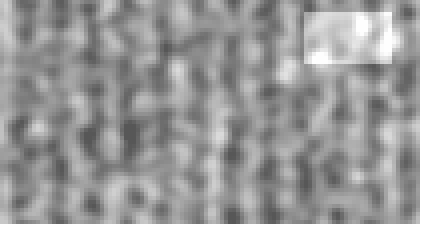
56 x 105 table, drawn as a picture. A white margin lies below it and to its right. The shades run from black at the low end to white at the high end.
Ninth with the highest average: top right. Odd patch: higher, in the top right. Stripes: upright, repeating 12 times.
